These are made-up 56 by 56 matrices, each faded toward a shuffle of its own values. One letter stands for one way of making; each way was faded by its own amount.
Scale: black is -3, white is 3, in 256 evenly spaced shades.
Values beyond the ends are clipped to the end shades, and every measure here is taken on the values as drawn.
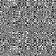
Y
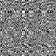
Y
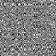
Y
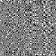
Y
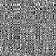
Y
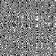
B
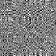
Y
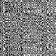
Y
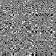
B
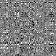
B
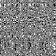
B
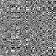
Y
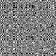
Y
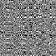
Y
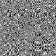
B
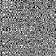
B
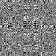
B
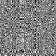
Y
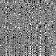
B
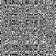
Y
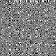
B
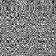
Y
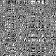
B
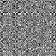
Y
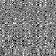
B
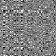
Y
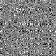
B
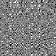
B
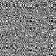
Y
